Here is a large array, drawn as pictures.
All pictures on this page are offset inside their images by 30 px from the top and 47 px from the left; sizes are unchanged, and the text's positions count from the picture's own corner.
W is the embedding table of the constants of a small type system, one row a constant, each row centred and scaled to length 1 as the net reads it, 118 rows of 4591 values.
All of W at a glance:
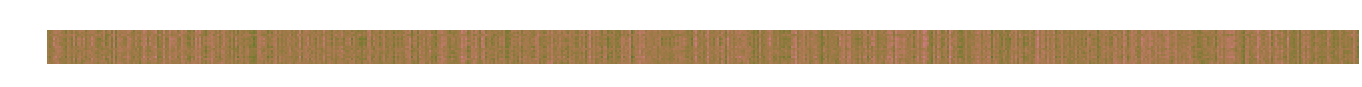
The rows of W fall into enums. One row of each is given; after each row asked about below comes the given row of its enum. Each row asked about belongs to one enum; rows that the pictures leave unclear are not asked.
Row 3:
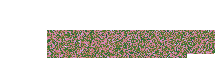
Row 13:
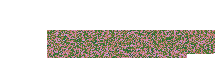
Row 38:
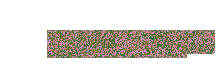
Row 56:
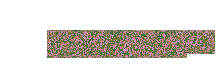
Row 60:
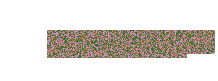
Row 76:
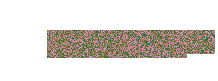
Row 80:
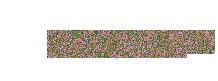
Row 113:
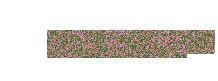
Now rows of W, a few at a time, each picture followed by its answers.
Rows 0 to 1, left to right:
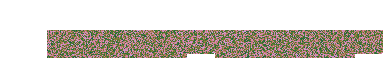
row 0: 56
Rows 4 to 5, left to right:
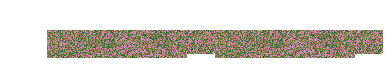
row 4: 38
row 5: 38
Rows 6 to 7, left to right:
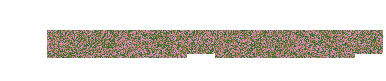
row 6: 38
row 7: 76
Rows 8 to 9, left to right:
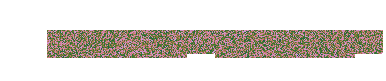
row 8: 38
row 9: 60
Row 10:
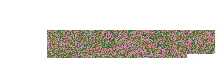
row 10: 38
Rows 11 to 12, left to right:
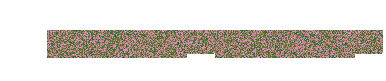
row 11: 56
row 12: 76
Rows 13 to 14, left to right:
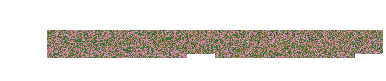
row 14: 3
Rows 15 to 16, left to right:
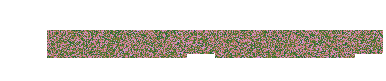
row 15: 56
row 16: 76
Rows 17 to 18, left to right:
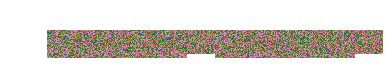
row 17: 13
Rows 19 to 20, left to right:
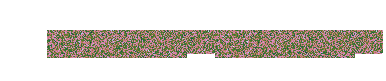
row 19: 3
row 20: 3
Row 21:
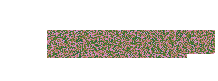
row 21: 60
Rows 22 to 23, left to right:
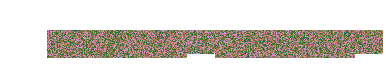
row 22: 56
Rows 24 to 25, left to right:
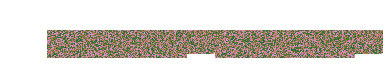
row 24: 60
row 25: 13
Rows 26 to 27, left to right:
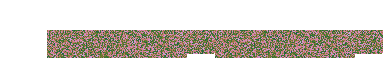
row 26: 76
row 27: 76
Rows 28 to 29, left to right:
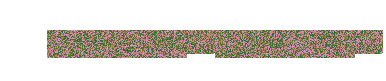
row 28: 13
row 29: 38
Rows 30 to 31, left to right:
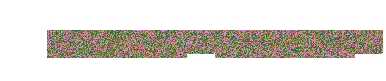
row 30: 56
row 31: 13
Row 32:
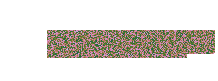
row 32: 60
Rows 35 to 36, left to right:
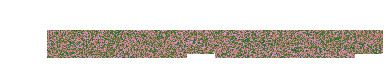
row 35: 56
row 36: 13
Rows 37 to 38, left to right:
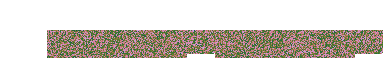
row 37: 56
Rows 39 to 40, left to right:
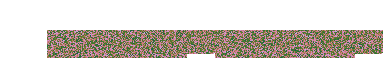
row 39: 60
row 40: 13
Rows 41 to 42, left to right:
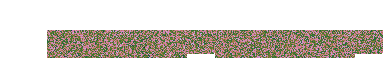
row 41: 113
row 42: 76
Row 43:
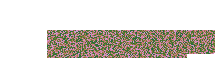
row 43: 60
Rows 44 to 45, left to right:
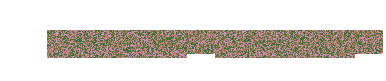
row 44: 13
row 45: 60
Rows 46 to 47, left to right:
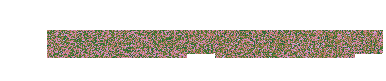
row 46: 13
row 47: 80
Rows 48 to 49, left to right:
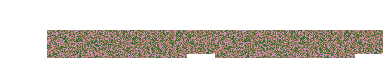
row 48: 60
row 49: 60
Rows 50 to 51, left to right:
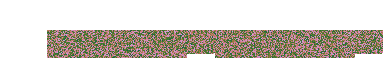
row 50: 13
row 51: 76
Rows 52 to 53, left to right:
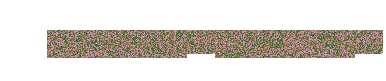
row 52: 60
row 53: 38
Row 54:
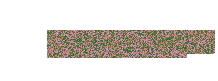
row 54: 13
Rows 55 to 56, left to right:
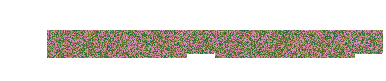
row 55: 76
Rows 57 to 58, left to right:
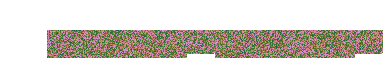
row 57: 56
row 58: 38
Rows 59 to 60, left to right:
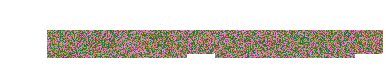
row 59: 38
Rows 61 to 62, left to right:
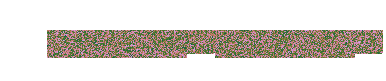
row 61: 13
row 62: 56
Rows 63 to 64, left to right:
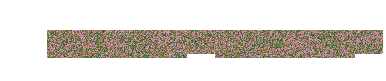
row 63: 113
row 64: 38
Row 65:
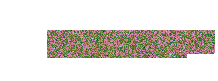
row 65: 113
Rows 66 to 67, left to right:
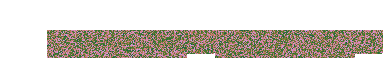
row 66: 13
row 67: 56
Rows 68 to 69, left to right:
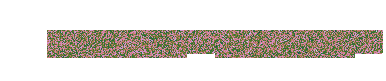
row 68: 38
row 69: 3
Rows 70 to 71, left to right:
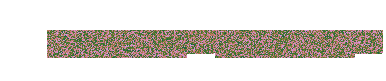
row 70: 13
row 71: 56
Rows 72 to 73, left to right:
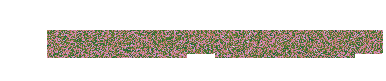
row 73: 3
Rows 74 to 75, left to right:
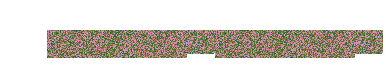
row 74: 56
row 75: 56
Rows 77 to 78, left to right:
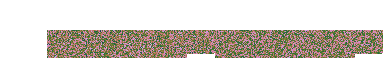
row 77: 80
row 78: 56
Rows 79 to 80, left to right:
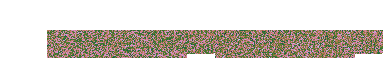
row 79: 13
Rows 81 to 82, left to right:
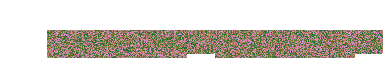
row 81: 13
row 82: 76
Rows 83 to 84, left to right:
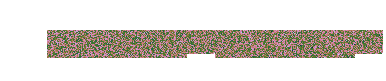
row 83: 60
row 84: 113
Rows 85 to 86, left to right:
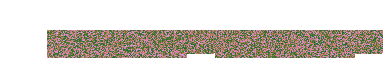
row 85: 13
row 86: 76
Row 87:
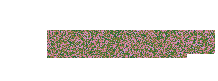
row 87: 56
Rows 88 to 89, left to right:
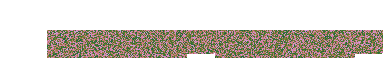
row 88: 60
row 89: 56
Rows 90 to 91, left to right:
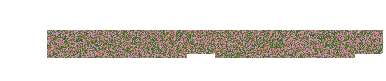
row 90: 60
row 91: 38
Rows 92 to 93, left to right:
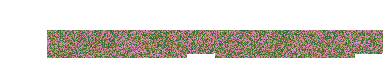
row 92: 38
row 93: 56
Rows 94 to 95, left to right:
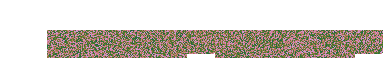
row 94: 60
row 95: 38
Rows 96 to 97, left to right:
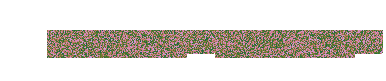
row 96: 76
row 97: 38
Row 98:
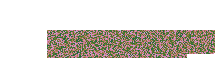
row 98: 60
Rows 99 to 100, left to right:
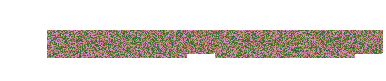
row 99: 60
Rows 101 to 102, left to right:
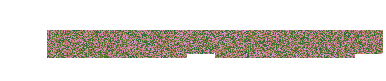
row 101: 76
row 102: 60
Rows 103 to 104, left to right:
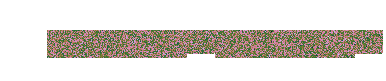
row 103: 76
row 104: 113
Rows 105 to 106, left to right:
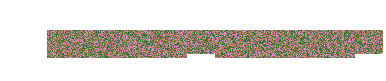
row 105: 76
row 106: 60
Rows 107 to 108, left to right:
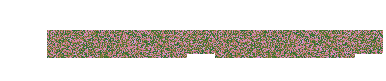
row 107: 76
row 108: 76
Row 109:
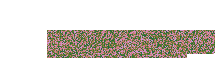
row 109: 38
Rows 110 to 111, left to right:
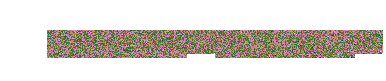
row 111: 113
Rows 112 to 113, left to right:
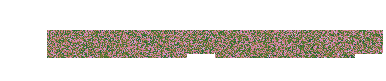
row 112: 76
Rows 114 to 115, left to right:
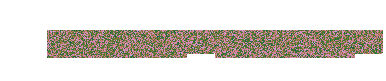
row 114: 56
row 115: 13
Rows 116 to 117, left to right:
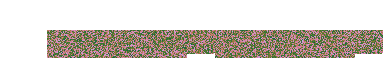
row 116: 13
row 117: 76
